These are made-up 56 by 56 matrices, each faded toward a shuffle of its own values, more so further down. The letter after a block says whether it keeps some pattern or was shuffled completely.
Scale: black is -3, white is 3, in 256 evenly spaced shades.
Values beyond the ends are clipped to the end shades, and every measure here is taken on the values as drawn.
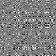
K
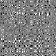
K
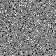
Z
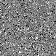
Z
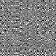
K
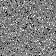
Z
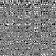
K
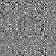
K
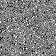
Z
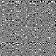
K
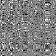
K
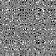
K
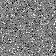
Z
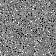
Z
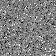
Z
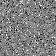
Z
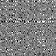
K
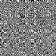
K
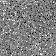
Z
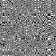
K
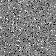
Z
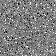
Z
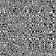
K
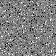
Z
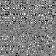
K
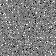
Z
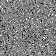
Z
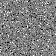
Z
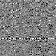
K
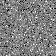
Z
